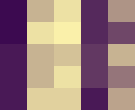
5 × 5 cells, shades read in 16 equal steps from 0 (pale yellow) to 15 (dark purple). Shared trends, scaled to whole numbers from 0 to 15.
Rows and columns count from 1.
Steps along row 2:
down down up down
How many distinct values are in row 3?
4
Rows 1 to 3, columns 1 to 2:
15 4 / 15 1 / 14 4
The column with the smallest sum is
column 3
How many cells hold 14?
4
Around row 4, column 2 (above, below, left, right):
4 2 14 1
